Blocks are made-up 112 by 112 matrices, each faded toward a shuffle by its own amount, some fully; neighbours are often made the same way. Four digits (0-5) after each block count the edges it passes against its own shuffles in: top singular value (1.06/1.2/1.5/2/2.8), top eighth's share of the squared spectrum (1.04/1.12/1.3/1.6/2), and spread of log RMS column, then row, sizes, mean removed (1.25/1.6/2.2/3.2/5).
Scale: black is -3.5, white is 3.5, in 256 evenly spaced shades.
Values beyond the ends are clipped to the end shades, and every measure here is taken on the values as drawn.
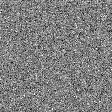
0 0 0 0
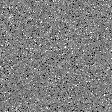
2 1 0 0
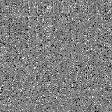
4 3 1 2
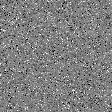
1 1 0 0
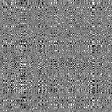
5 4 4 4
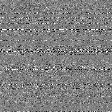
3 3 0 4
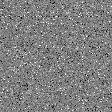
1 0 0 1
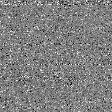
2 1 0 3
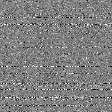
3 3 0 4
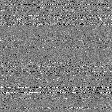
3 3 0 4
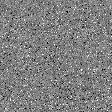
1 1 0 1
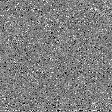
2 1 0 2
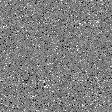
1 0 0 1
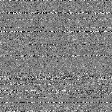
2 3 0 4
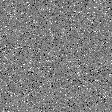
0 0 0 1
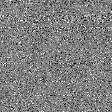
1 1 0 3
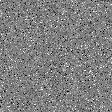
0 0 0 0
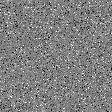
0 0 0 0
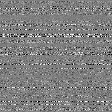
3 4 0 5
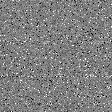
1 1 0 1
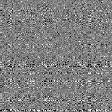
4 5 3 4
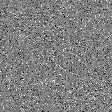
1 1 0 0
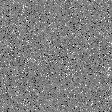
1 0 1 0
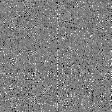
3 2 2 2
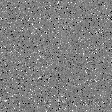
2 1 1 1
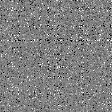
2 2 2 2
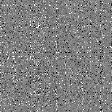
2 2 3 2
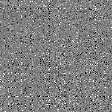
2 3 3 3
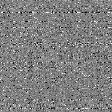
4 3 1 3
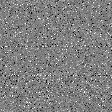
3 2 0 2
